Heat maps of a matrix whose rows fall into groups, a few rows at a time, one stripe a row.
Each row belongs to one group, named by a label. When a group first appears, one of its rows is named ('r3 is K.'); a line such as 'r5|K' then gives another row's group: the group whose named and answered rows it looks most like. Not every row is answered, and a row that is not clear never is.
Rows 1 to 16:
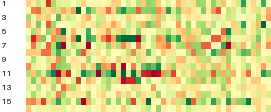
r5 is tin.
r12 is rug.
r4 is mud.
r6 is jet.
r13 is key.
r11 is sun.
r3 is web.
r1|mud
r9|tin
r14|tin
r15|mud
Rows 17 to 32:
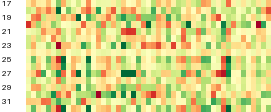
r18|web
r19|jet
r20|mud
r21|rug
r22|rug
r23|sun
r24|key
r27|jet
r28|tin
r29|jet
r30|sun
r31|mud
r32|tin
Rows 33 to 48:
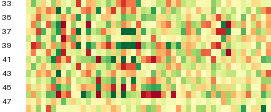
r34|web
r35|jet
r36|key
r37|jet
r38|key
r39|jet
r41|sun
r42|rug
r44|sun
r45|web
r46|sun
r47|tin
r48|mud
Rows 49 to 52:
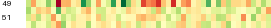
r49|sun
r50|web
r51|rug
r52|tin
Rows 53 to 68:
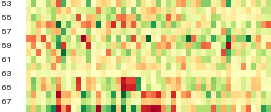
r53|tin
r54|sun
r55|rug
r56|web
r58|mud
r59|key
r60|tin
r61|tin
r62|rug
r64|rug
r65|rug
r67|sun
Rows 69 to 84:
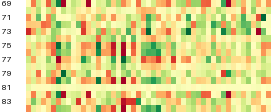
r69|key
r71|mud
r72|mud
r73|mud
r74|sun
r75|web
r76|web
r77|sun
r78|sun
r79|tin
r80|web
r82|key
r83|rug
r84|web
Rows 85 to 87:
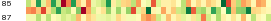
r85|key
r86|mud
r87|rug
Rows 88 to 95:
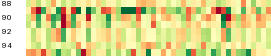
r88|rug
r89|jet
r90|key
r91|key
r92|tin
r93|tin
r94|rug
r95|mud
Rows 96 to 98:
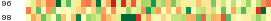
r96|web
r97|mud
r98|jet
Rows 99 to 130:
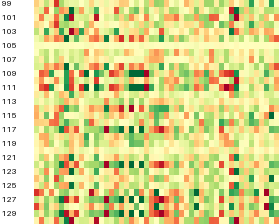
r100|tin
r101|key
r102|mud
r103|key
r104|web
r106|rug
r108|web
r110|key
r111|jet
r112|tin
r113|sun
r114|web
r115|mud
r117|sun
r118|jet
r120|key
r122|sun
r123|tin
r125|tin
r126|mud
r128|mud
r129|sun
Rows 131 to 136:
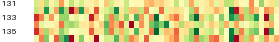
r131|rug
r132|key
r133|mud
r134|web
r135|mud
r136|key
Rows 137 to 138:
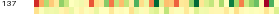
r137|mud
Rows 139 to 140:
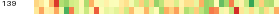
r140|key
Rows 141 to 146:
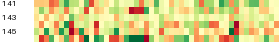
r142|rug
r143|tin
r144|key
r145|key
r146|jet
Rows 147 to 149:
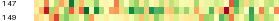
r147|tin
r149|mud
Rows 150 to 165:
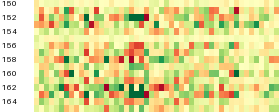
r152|jet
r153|mud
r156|rug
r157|rug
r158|web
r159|jet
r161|rug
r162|sun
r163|jet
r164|rug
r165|sun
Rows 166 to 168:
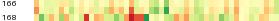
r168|rug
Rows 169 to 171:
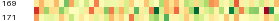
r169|key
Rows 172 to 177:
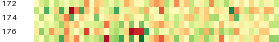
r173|key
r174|tin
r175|sun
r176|rug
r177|sun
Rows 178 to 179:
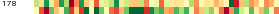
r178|key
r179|jet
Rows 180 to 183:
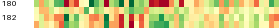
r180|sun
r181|jet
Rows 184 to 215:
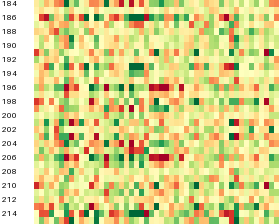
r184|web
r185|key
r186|jet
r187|rug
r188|mud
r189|tin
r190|tin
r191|mud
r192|web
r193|jet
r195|key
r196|sun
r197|sun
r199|web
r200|sun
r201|key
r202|mud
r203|key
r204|web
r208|tin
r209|key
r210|mud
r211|sun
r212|rug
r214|jet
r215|tin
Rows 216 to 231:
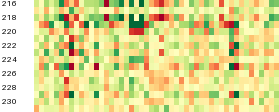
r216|sun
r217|tin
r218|sun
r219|jet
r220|rug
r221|key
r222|tin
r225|key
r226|rug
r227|sun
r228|sun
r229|tin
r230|rug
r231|web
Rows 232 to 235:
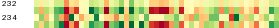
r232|sun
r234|tin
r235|sun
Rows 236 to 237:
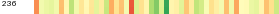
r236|web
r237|web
